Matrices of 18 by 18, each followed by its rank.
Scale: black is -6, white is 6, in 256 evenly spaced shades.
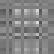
one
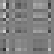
one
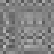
two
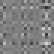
two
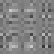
two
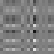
one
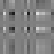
one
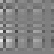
one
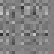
two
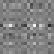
two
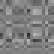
two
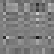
two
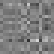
two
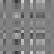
one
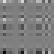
one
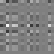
one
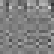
two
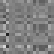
two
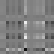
one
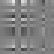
one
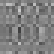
two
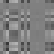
one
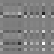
one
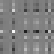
one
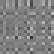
two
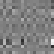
two
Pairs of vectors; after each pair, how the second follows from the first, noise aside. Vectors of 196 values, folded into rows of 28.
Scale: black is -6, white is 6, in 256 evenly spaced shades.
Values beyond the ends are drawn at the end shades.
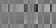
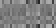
wrapped around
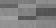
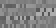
sign-scrambled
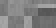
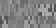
sign-scrambled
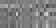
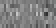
sign-scrambled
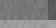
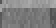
wrapped around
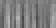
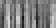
scaled up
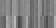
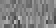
sign-scrambled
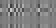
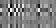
scaled up
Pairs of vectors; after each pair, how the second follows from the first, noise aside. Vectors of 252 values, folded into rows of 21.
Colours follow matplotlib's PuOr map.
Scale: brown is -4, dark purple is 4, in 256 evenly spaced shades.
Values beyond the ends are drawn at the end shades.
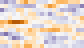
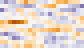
copied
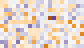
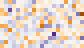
shuffled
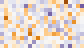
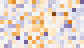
shuffled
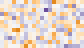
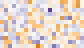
shuffled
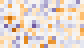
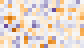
copied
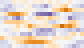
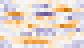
copied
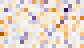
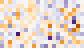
shuffled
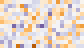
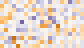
shuffled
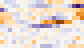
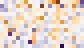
shuffled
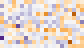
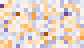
shuffled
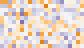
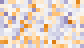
shuffled
